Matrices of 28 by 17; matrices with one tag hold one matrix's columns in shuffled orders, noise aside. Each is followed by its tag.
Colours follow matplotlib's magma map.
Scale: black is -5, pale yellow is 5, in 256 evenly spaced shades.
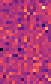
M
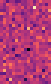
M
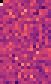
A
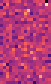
A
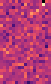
A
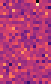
A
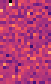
A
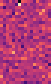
A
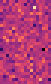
M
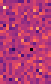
M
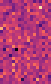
M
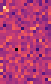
M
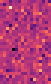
M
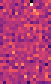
A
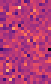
M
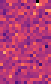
A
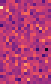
M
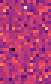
M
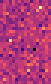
M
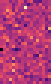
M
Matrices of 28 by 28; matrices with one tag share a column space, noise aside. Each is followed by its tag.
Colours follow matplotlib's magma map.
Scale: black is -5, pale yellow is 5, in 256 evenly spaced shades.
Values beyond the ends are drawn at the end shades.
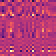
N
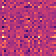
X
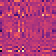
N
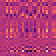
N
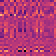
N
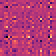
X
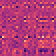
X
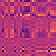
N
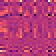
N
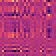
N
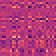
X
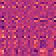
X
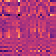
N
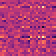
X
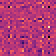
X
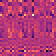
N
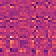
X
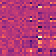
X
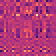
N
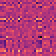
X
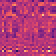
N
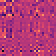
N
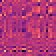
N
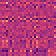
X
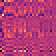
N
